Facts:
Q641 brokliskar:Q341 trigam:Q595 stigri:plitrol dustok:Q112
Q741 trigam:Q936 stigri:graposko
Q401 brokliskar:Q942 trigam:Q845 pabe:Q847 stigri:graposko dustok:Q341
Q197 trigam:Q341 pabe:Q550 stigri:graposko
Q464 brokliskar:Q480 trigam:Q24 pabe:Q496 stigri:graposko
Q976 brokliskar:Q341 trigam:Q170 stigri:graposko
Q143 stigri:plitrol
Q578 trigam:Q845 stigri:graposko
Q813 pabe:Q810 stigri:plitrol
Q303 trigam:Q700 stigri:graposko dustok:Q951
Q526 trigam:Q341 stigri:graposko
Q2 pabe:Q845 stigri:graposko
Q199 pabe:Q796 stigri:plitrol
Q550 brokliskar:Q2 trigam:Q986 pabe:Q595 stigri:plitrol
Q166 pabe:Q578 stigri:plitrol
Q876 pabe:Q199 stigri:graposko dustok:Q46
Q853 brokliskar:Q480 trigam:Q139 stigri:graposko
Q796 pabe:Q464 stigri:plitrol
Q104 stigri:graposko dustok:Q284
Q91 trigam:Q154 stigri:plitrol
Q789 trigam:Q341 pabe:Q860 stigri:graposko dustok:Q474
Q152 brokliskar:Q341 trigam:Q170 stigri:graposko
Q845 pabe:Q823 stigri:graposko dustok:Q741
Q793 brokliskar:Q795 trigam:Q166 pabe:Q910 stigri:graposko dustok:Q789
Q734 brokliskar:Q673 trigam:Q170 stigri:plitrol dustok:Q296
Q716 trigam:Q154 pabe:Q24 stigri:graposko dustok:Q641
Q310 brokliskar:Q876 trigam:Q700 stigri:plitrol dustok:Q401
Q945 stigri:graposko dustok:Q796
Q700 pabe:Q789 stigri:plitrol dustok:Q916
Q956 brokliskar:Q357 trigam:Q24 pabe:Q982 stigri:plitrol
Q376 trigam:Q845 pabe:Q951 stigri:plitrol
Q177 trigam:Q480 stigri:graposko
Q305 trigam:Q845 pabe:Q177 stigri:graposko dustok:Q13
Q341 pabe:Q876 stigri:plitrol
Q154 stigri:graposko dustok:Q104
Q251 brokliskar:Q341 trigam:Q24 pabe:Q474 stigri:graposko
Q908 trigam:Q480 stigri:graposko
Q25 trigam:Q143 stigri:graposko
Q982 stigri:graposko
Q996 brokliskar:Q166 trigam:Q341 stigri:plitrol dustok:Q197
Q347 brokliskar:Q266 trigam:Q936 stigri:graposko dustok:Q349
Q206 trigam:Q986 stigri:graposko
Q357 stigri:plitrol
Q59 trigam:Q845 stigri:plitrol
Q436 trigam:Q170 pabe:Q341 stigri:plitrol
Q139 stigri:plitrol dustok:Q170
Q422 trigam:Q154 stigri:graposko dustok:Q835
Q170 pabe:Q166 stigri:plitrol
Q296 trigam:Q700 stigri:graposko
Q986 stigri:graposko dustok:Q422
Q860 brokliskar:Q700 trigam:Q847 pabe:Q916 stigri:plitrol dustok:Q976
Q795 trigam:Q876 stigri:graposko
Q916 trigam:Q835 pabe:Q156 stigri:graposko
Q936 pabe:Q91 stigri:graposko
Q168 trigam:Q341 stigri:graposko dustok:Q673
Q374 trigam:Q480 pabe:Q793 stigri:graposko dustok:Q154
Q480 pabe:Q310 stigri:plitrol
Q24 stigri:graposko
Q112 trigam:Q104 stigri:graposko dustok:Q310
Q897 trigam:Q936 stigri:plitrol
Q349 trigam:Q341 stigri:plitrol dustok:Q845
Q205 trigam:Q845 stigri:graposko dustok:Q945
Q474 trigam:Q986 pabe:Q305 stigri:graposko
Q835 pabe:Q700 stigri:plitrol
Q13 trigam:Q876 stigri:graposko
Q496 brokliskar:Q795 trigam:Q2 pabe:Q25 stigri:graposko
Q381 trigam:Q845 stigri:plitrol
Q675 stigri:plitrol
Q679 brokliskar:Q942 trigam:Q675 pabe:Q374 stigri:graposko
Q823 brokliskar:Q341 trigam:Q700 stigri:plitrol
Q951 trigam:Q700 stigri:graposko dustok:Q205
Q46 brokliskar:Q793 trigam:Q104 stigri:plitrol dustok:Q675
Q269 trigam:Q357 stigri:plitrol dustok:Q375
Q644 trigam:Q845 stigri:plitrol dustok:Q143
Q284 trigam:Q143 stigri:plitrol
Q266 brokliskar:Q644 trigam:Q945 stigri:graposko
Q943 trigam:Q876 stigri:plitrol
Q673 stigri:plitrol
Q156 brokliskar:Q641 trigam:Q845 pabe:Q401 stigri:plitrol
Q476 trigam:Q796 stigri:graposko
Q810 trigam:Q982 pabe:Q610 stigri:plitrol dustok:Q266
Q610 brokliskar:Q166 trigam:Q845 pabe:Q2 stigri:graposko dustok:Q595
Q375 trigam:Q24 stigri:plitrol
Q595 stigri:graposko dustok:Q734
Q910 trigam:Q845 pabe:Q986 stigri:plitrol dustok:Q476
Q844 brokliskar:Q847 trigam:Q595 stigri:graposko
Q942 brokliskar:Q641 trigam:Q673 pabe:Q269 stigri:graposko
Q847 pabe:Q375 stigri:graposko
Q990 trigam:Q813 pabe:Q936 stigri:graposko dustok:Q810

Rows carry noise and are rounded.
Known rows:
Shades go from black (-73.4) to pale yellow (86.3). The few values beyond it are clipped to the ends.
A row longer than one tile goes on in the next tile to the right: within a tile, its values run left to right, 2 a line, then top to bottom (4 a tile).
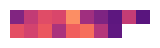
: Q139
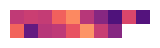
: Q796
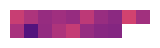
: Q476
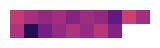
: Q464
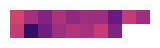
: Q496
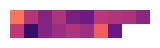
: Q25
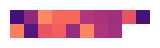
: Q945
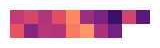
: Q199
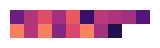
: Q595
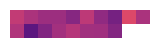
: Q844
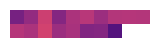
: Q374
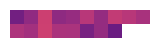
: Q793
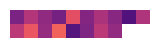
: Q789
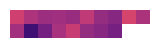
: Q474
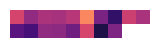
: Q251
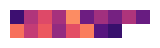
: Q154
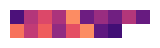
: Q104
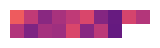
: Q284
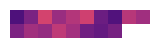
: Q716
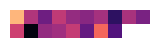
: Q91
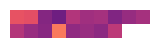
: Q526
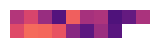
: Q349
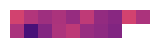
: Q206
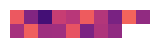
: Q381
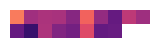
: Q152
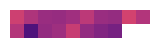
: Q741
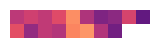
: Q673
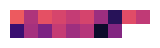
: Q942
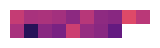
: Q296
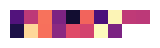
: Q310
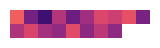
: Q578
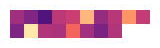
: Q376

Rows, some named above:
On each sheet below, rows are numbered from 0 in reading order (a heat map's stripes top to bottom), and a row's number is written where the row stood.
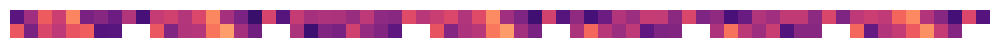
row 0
Q876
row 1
Q199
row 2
Q296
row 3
Q199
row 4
Q305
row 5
Q305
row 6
Q796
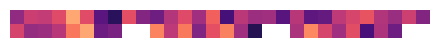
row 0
Q170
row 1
Q595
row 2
Q644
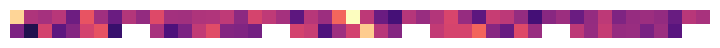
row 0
Q823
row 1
Q795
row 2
Q835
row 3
Q996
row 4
Q347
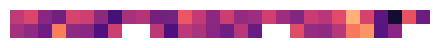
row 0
Q197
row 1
Q303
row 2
Q813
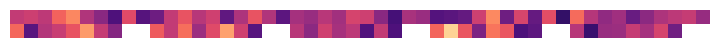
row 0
Q796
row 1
Q986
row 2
Q810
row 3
Q845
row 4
Q177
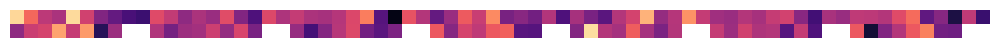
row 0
Q341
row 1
Q550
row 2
Q436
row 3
Q876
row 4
Q376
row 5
Q810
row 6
Q936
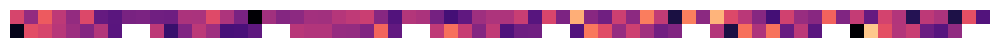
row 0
Q641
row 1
Q990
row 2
Q860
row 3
Q610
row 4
Q156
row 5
Q375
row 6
Q401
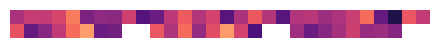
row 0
Q2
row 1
Q986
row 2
Q956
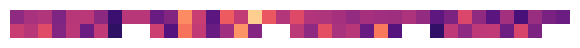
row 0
Q734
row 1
Q951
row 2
Q269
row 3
Q112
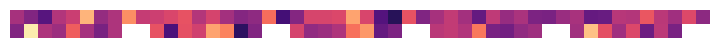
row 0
Q376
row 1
Q847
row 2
Q170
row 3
Q168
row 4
Q910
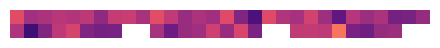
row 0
Q795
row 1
Q550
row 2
Q168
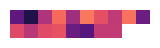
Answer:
Q205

